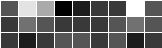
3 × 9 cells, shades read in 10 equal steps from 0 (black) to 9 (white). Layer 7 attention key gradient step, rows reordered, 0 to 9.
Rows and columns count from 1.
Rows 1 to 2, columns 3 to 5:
6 0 1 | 3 2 2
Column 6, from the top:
2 2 2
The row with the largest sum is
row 1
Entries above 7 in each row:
2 0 0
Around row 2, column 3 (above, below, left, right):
6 2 4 2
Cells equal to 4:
2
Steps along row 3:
down up up same down up down up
